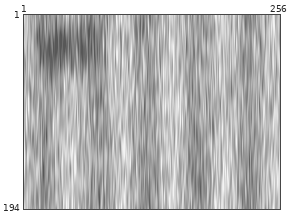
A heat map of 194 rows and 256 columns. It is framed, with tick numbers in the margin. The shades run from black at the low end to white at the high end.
Grain: streaks running down. Average level on the scale: 70%. Dips: one, in the top left. Stripes: upright, repeating 5 times. Ninth with the lowest average: top left.
